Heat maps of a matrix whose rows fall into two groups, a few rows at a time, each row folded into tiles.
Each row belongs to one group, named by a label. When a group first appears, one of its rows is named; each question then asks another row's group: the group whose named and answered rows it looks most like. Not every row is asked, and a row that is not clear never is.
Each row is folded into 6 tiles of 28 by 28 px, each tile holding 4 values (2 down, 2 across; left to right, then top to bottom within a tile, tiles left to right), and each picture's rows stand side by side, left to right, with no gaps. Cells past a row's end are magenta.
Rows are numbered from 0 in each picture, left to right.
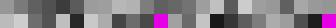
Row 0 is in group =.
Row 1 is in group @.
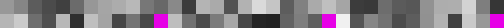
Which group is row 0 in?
=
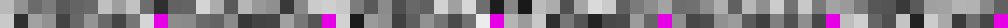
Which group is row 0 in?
=
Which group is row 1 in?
@
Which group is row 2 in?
=
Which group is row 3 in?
@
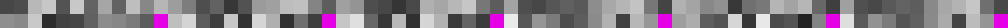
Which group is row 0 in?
@
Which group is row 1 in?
=
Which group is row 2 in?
=
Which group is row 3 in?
=
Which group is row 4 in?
=
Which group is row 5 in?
=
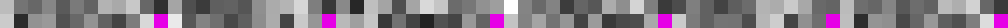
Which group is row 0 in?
=
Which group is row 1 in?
=
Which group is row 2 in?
@
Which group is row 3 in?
=
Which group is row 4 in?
=
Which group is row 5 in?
=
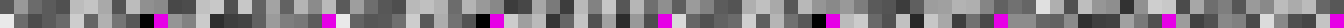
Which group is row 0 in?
@
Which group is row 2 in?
@
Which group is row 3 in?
@
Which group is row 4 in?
@
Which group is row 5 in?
=
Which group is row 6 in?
@
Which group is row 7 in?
=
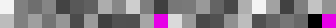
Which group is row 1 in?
@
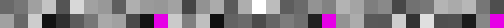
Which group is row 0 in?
@
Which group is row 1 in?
@
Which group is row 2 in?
=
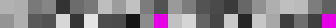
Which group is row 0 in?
=
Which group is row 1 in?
=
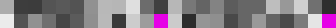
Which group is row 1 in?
=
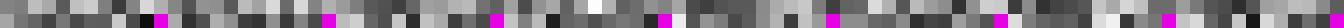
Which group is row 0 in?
@
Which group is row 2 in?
=
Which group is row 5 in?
@
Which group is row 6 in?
=
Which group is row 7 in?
=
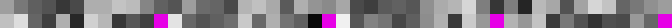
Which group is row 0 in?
=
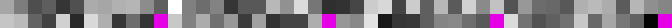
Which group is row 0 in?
=
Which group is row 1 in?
=
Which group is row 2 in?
@
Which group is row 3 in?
@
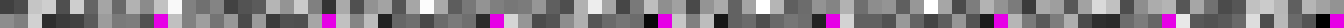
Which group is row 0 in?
@
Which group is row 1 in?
=
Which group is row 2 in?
@
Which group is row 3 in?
@
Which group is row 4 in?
@
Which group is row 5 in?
@
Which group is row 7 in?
@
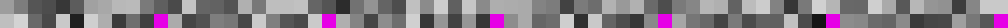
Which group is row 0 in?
=
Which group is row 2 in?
@
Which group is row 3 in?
=
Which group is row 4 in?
@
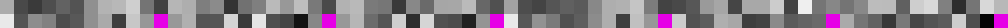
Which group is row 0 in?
=
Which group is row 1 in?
=
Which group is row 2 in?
=
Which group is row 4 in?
@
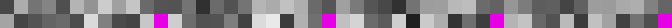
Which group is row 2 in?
=
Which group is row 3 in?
=
